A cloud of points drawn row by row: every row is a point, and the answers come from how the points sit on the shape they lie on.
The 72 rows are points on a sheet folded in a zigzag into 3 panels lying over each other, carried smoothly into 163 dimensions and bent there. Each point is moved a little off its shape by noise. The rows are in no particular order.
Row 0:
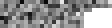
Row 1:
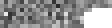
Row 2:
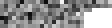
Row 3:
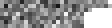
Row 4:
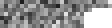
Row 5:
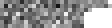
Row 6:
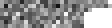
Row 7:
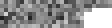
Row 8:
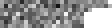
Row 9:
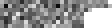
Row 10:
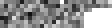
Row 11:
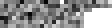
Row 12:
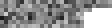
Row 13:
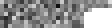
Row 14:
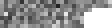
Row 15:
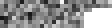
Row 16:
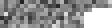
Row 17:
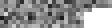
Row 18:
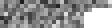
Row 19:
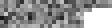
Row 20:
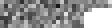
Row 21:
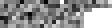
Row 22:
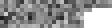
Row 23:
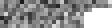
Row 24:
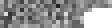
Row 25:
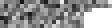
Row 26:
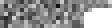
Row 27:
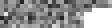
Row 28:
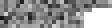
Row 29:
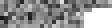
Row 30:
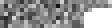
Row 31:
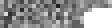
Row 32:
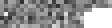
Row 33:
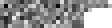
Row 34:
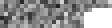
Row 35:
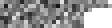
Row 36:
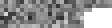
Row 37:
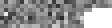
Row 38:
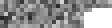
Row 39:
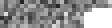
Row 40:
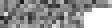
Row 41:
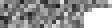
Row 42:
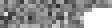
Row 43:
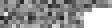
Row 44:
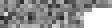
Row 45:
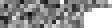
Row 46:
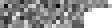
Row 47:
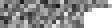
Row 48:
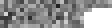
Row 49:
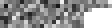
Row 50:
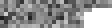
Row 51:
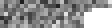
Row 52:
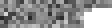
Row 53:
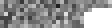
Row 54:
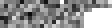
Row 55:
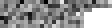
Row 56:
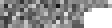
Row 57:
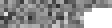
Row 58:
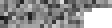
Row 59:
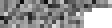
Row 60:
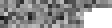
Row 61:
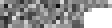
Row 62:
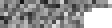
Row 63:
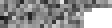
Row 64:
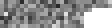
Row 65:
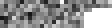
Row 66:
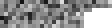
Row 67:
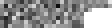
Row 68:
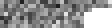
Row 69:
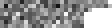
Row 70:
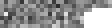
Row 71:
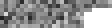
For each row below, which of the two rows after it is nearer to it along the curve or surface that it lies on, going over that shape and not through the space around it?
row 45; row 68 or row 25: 25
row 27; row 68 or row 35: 68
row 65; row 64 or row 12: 12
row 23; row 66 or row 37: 37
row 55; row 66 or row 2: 66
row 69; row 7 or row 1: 1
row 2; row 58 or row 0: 58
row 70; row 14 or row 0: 14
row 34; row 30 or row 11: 11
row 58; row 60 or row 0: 60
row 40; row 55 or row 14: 14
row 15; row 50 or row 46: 50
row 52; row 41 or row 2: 2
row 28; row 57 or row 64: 57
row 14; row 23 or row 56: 23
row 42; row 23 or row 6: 23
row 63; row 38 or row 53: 38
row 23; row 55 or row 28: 28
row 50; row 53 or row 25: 25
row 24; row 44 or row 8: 44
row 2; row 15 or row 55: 15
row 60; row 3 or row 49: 49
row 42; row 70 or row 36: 70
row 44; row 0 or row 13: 0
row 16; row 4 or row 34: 4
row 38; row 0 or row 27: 0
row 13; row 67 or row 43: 67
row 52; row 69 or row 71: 71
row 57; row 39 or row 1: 1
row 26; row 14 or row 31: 31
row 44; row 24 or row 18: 24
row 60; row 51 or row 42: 42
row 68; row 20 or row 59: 59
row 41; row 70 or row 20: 20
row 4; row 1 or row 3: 3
